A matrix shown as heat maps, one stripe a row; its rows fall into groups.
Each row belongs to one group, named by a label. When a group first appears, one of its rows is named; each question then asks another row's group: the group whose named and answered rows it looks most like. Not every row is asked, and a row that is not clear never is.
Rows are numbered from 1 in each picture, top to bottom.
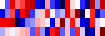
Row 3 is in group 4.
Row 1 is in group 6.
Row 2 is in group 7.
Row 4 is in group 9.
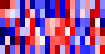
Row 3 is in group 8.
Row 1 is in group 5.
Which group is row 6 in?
9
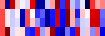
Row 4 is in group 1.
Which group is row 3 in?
5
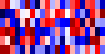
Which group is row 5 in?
6
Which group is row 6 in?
5
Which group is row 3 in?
7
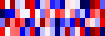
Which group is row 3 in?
1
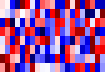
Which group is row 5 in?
1
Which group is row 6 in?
6
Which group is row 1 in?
7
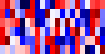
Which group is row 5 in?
1
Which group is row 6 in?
9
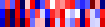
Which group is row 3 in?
9
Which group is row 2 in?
9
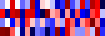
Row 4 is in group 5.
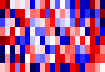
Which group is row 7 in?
8
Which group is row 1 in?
1
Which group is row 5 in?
4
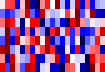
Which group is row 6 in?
1
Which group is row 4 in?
9
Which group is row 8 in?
6
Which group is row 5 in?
1
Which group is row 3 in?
4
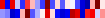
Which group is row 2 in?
7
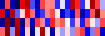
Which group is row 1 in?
7
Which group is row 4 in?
1
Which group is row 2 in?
6
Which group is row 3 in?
9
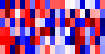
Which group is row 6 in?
1
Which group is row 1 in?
9
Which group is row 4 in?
1
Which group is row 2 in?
1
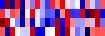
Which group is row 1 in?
9
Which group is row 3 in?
5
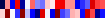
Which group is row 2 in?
7
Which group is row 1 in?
8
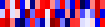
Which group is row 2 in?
1
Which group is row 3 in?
4
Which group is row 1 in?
1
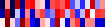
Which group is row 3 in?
7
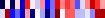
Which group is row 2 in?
5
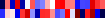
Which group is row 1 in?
8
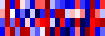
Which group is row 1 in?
1
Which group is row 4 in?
7
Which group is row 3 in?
1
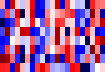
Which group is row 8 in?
1
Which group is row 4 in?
7
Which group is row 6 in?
8
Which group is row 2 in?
8
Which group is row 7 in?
5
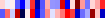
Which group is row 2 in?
8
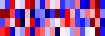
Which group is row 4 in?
1
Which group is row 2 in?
5
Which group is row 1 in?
6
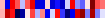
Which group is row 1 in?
6
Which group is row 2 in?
4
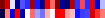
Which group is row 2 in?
8
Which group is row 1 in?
4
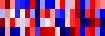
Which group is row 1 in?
4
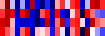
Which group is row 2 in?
7
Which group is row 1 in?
4
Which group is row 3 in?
4
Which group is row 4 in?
7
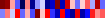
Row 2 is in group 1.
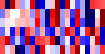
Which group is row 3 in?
9
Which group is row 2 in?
9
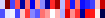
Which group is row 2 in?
7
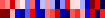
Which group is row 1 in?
6
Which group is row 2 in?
4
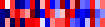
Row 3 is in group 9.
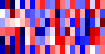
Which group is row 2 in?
6
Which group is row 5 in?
8
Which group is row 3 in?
9
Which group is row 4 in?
8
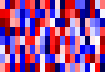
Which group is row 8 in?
1
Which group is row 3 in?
1
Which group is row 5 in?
9
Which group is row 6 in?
9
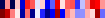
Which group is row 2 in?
5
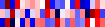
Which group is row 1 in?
1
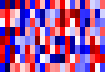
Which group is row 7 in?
6
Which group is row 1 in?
9
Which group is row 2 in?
4
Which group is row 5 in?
1
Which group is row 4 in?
9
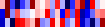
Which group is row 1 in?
4
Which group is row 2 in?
1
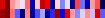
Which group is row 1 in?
1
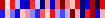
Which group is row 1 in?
4
